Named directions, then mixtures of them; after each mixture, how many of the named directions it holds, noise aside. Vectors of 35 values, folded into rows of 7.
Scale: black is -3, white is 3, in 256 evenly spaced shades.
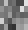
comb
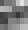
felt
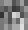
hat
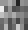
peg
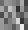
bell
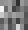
one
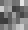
three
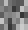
two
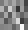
one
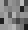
two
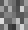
two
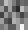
three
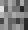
two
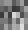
one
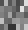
one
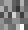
three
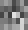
one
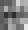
three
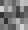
three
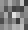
three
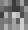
one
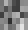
two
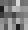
one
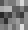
two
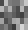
three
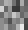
three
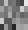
one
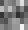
two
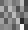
one
